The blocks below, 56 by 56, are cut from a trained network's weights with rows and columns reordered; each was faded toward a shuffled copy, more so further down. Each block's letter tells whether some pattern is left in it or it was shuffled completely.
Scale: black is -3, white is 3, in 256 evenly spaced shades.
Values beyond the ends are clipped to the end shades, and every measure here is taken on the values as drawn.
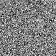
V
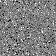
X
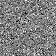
V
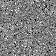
X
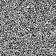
X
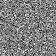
V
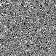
X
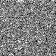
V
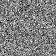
V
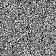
X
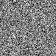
V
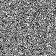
V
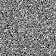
X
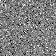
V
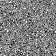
X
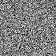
V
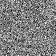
X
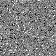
V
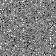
V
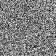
V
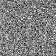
V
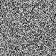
V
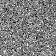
V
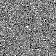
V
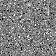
V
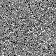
X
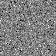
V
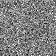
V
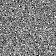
X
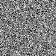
X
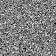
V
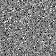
V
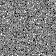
X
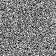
X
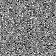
V
